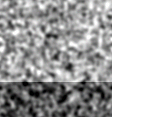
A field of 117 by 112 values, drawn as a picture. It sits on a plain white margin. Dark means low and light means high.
The ninth with the highest average is the top right. The texture is blotchy. There are no lone odd cells. The top part is higher, up to a seam about 70% of the way down. The ninth with the lowest average is the bottom left. There are no regular stripes.
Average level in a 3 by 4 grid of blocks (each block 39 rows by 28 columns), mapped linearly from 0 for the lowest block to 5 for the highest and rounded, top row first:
4 4 4 5
4 4 4 4
0 0 1 1
